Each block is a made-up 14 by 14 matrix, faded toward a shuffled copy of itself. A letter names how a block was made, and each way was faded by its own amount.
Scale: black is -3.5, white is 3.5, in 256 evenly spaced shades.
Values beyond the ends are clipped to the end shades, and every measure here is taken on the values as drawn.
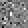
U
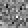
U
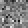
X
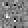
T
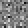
U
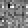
X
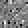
T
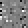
T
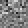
X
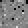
T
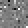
T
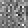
X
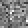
U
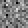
U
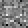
X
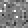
T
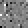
T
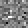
X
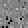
T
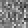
U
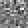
X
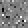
T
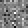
U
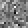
U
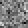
U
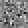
U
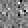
T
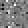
T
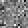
X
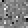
T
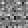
X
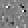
T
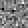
U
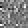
X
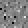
T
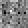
X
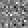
X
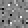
T
